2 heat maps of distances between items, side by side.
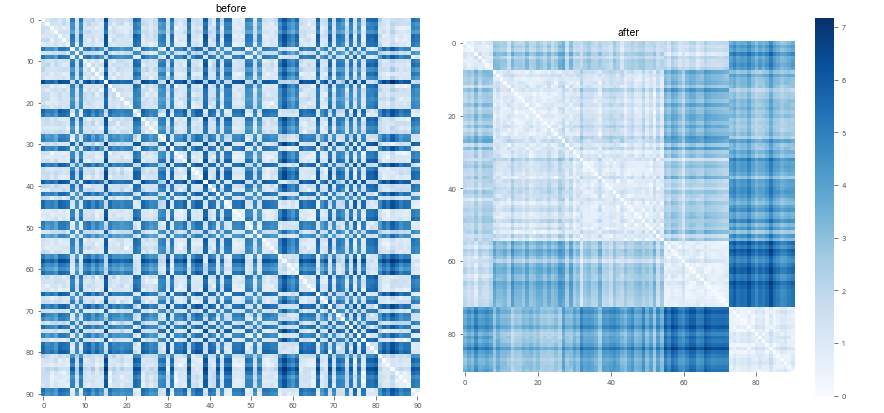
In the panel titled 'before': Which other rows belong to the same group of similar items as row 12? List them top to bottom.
0, 1, 2, 3, 4, 5, 6, 8, 10, 11, 13, 14, 16, 17, 18, 19, 20, 21, 24, 25, 26, 27, 30, 32, 33, 34, 36, 37, 38, 40, 41, 43, 46, 47, 48, 51, 53, 54, 55, 56, 62, 63, 64, 65, 67, 68, 70, 73, 75, 77, 81, 82, 83, 84, 85, 86, 87, 88
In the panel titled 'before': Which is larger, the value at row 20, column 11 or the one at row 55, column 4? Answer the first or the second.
the first
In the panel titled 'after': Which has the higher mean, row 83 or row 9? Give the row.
83
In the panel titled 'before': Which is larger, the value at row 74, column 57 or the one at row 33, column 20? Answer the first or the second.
the first
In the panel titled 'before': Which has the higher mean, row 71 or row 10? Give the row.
71
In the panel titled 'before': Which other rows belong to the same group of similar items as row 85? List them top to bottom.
0, 1, 2, 3, 4, 5, 6, 8, 10, 11, 12, 13, 14, 16, 17, 18, 19, 20, 21, 24, 25, 26, 27, 30, 32, 33, 34, 36, 37, 38, 40, 41, 43, 46, 47, 48, 51, 53, 54, 55, 56, 62, 63, 64, 65, 67, 68, 70, 73, 75, 77, 81, 82, 83, 84, 86, 87, 88
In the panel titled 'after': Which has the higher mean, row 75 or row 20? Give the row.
75
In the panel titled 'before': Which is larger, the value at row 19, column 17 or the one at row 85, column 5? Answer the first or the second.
the first
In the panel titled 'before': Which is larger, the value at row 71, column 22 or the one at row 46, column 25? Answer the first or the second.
the first
